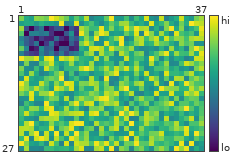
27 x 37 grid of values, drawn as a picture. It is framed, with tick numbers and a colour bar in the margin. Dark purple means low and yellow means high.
Stripes: none. Ninth with the lowest average: top left. Mirror symmetry: none. Odd rows or columns: none. Odd patch: lower, in the top left.
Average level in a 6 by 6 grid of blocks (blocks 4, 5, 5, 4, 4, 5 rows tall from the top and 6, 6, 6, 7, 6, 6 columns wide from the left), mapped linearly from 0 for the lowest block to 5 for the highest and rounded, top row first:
214445 / 104444 / 444444 / 445444 / 454444 / 454444
